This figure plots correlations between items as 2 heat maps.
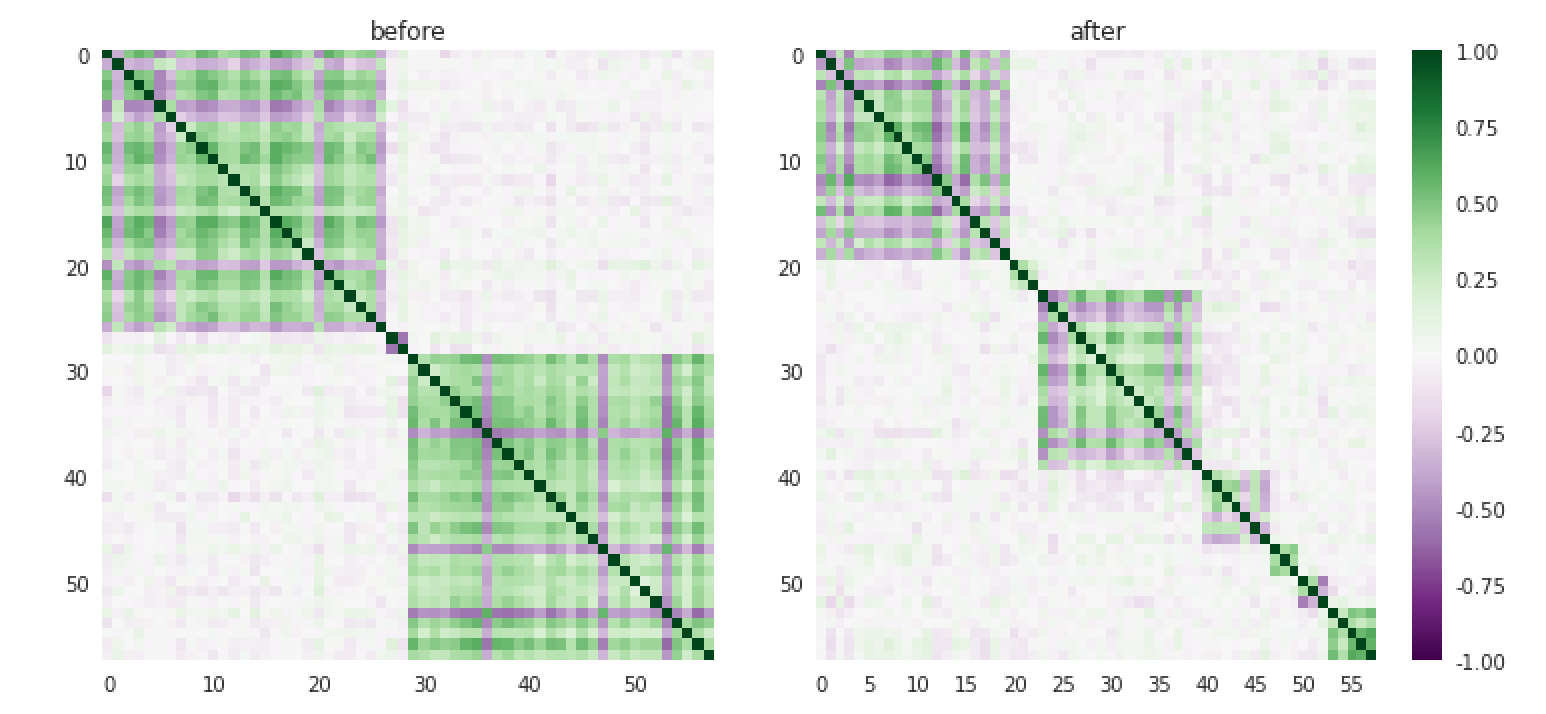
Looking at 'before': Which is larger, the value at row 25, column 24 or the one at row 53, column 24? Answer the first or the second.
the first
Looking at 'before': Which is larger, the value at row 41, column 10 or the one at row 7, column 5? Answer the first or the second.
the first
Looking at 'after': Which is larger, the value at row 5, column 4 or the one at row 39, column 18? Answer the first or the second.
the first
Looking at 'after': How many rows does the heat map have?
58
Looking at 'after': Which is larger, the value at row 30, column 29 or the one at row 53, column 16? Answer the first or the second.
the first
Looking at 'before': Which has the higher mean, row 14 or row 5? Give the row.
14
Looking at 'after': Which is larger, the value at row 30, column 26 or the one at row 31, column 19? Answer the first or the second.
the first
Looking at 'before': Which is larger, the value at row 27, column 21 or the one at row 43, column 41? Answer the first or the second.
the second
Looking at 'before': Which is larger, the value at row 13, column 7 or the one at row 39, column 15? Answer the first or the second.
the first
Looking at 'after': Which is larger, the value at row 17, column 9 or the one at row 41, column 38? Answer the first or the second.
the second
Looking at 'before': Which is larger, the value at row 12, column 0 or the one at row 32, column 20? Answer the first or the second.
the first
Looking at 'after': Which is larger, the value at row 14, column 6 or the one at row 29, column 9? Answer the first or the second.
the first
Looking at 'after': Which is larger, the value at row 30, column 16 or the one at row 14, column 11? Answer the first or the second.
the second
